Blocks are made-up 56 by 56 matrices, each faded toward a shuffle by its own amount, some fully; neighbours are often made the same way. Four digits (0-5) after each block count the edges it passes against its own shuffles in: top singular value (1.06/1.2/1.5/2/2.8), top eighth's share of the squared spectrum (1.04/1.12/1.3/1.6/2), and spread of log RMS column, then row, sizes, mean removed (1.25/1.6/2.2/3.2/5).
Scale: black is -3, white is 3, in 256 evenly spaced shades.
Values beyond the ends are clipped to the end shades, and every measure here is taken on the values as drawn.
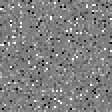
0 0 0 0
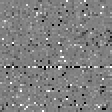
3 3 0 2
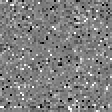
2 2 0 0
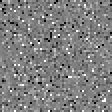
0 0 0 0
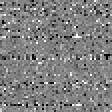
3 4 1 3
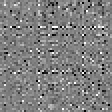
4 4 2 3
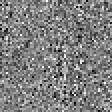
0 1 2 0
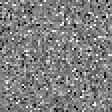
0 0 0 0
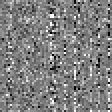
2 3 3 0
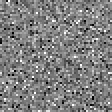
0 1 0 0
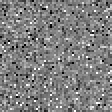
0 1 0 0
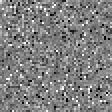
0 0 0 0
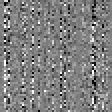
2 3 4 0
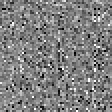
1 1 2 0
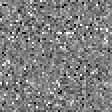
1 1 0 1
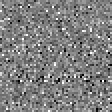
1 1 0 2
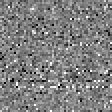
1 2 0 2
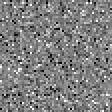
0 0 0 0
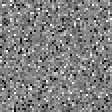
2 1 0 0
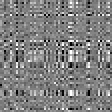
5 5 4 4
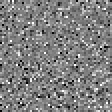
2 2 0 1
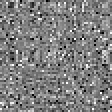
4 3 2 2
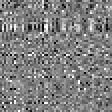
4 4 2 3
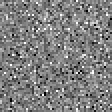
2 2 0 0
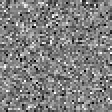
2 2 0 0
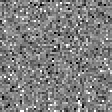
2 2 0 0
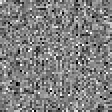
3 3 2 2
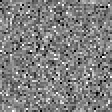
1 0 0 0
